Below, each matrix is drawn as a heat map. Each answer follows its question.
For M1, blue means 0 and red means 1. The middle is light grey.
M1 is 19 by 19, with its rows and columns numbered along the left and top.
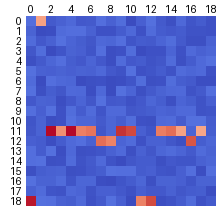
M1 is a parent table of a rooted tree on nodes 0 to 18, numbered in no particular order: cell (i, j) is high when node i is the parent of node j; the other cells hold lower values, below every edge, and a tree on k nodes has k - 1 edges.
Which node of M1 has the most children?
11
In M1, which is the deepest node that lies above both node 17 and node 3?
11
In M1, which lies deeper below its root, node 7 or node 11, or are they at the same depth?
node 7
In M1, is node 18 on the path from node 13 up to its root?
yes
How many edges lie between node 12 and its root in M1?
1
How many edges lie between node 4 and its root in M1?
2
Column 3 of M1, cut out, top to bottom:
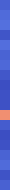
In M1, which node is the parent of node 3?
11
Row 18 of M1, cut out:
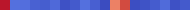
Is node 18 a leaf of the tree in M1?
no
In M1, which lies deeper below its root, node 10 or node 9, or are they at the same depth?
the same depth
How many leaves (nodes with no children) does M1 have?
15
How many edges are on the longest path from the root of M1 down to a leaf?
2
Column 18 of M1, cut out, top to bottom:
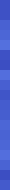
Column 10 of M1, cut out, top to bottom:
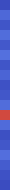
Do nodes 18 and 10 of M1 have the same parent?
no
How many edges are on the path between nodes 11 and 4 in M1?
1
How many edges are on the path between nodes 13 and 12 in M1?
3
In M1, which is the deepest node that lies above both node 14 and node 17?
11
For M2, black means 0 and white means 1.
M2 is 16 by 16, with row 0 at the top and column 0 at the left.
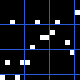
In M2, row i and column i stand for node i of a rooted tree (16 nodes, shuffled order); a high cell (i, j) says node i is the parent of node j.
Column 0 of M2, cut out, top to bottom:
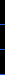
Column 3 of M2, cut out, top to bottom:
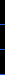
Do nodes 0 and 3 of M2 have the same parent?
yes
